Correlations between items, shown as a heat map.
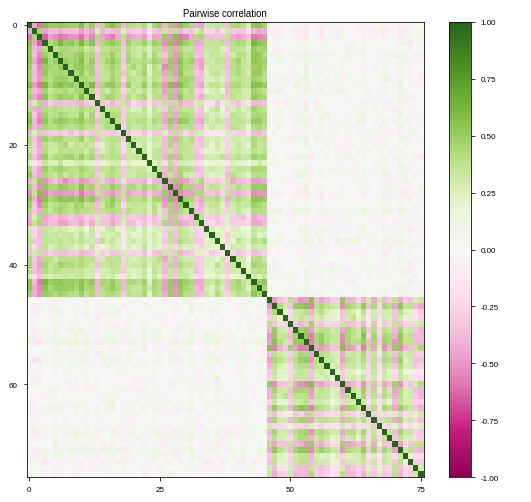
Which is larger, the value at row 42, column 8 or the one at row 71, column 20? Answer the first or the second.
the first
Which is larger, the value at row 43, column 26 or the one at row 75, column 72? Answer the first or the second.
the second
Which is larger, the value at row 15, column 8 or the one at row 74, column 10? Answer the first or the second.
the first
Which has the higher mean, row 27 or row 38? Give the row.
27
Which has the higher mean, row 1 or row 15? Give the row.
15
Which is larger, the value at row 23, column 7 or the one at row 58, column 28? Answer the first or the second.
the first
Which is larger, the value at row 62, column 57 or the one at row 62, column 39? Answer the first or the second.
the first
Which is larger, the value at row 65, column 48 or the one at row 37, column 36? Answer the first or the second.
the second
